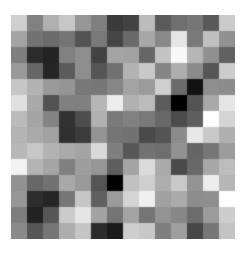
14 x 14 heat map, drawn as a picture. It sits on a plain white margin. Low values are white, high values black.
The bottom right is the ninth with the lowest average. No row or column stands out. The values follow a bell shape.
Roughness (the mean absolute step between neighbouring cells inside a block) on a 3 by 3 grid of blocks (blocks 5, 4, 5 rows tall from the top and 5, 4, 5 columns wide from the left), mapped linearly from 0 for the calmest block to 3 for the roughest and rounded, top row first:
1 1 3 / 0 0 2 / 1 3 1
